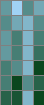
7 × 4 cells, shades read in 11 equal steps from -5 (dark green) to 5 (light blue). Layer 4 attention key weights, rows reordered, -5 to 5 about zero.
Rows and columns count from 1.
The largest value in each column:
1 5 3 2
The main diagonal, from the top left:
1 2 3 -2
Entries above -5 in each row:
4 4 4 4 3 3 3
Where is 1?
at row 1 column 1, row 3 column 1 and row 4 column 1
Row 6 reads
-1 -5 0 -3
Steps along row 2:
up up down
